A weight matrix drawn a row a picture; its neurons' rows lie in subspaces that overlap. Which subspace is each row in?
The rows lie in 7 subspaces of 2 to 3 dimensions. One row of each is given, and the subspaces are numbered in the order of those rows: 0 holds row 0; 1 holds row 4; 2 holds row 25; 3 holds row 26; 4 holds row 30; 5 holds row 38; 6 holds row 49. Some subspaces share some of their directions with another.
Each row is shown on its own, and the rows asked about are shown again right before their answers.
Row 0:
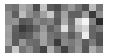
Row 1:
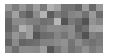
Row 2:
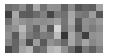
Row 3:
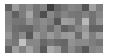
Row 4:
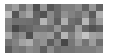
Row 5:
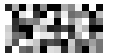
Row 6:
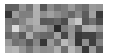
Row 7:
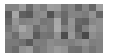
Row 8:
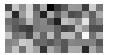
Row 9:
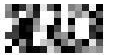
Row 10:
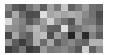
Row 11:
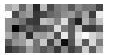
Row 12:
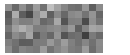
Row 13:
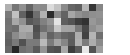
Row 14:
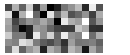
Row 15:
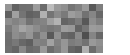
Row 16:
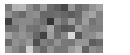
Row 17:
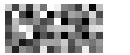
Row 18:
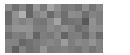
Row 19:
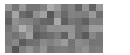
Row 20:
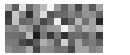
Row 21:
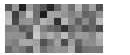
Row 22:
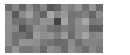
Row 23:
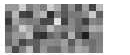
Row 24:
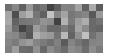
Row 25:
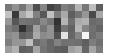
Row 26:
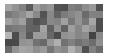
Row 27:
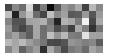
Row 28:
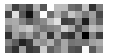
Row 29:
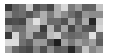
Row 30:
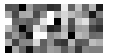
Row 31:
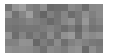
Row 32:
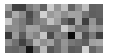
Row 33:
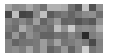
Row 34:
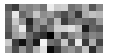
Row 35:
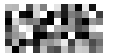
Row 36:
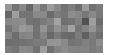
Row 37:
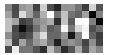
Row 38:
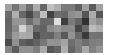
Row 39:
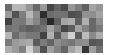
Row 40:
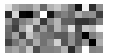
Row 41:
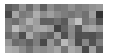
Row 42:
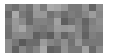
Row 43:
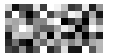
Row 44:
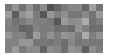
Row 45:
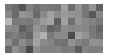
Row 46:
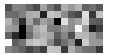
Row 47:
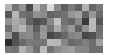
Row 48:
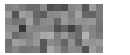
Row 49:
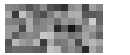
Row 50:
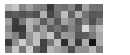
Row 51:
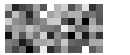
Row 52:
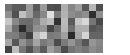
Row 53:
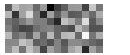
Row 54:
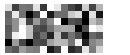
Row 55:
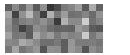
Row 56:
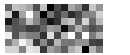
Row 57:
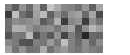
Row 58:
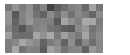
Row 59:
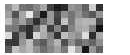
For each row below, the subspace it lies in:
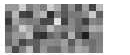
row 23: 4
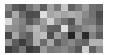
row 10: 4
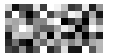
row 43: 5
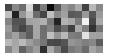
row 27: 3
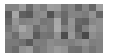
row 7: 2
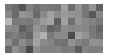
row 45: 4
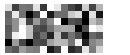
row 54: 5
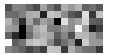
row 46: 5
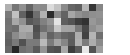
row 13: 1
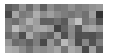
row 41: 1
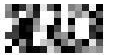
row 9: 0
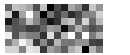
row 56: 4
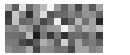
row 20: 0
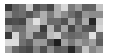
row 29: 3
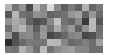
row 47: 3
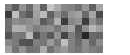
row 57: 1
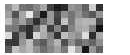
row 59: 3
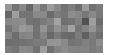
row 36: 3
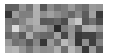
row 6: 1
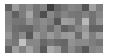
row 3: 2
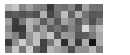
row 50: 6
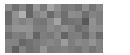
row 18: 6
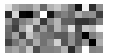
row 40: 6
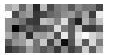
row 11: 1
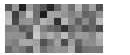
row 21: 0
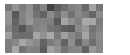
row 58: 6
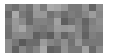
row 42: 6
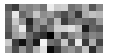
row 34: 6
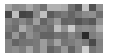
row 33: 6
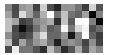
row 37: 0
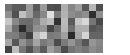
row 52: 0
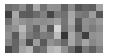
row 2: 2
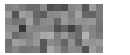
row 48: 6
